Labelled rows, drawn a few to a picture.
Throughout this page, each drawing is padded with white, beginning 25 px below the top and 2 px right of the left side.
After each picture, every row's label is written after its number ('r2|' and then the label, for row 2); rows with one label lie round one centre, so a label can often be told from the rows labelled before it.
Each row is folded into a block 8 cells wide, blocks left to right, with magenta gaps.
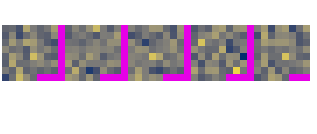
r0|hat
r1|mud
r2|mud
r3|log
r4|hat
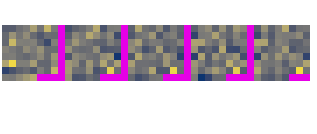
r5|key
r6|log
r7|log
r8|log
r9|log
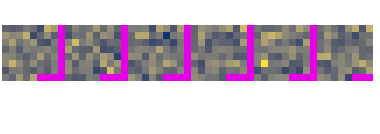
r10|key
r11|log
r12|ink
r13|ink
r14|key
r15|ink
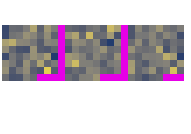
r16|log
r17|key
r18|log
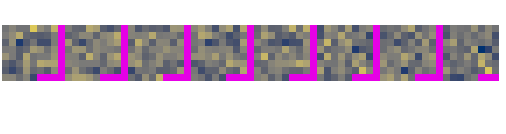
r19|ink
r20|mud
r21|key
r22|ink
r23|ink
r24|log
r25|mud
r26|log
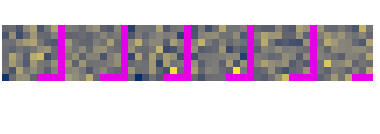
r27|hat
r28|mud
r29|log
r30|log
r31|key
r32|key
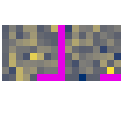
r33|hat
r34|log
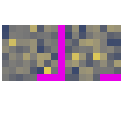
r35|log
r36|hat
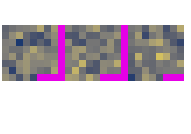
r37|ink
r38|mud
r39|hat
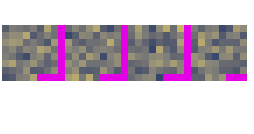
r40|key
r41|mud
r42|ink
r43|key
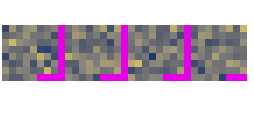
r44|log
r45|ink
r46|key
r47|ink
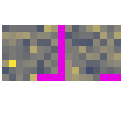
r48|key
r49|mud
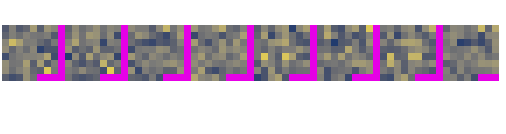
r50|log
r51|log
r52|ink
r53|mud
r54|hat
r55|ink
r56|hat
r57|ink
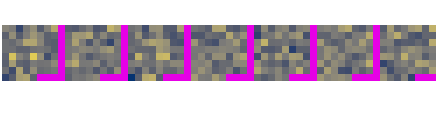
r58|hat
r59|key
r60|hat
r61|mud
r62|log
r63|mud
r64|ink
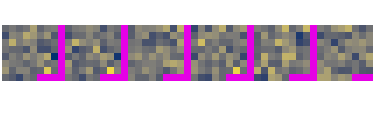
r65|log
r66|log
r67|ink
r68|log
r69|hat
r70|mud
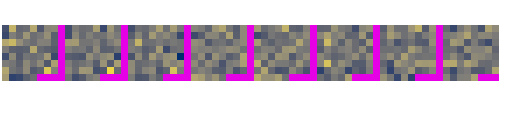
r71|log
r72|log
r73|log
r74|mud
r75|mud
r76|key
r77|ink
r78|key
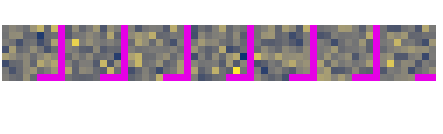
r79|ink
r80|log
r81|key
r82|log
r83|ink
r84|mud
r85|key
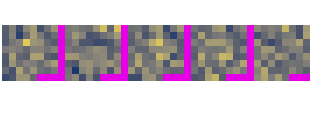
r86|hat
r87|ink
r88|hat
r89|hat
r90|mud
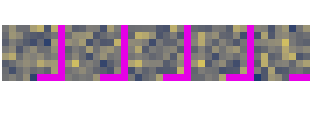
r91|ink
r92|key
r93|key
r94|key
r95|hat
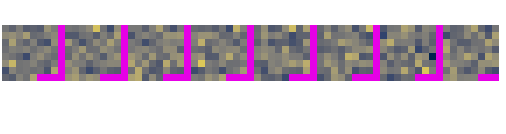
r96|key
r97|mud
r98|mud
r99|key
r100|ink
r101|hat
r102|log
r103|mud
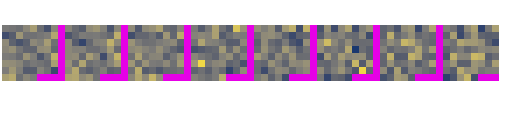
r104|mud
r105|mud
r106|mud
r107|key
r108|ink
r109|log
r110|hat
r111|hat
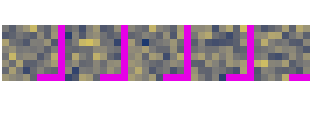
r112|mud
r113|hat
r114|mud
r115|ink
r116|key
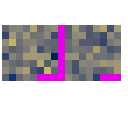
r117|log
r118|ink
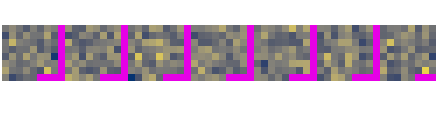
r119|log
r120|mud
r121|hat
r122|mud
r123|ink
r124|hat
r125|log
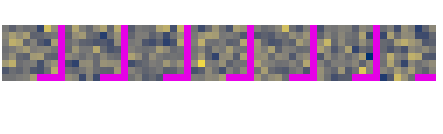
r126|key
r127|ink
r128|ink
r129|key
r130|mud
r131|log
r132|hat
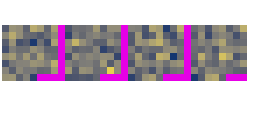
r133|ink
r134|log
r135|hat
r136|hat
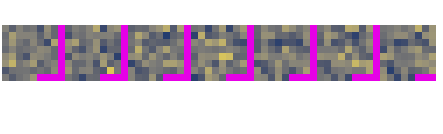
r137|key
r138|log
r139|ink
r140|hat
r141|ink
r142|ink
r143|ink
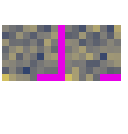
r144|mud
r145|mud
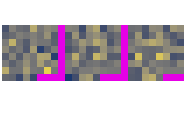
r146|log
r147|hat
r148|hat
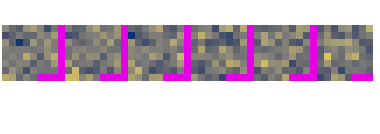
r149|mud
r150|mud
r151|mud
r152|ink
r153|key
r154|hat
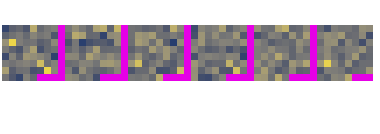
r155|log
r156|ink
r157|key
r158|log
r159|mud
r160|key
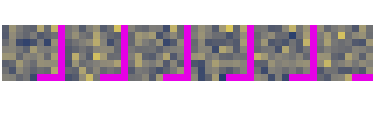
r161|ink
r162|hat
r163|key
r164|ink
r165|ink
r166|key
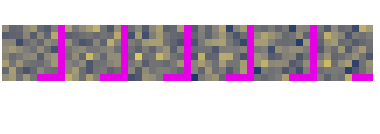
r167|mud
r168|mud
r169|hat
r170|hat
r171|key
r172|key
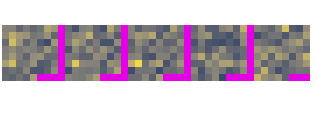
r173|key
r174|key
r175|key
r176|ink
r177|mud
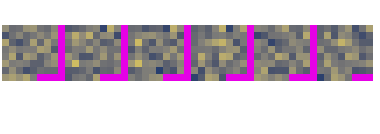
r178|mud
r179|key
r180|key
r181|hat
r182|mud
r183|hat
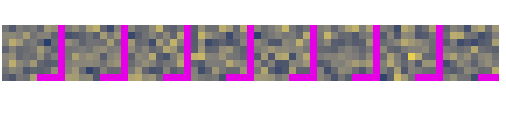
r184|key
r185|mud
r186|mud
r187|ink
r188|mud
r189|ink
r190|hat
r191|ink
